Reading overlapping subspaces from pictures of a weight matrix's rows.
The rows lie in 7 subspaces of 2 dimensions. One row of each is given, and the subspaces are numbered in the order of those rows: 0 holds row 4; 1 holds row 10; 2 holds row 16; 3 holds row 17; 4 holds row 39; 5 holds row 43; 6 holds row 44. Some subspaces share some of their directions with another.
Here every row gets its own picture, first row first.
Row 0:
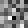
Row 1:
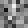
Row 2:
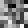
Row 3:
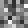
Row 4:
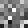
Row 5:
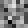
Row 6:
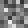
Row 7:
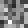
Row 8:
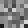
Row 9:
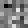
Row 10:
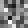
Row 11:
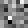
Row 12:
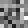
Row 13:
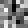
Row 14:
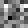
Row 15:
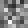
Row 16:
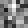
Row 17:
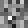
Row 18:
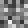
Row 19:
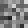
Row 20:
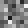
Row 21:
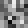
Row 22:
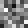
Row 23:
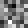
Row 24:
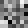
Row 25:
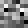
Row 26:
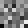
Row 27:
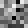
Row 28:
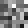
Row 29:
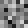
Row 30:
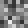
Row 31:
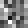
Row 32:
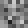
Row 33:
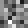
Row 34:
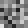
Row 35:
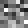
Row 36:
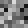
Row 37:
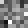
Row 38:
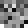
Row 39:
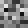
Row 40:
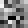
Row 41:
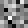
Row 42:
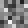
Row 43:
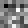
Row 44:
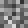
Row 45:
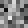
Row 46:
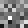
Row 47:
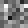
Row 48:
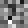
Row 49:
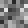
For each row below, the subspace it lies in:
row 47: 5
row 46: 0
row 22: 0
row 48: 0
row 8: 0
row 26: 0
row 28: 3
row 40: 1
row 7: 3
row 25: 4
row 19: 3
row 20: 5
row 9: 5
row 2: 3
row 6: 4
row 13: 2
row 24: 2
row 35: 4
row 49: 6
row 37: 2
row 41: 4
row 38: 0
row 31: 1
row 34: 6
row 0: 3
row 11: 5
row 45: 6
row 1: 2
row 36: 6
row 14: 5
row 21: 4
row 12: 6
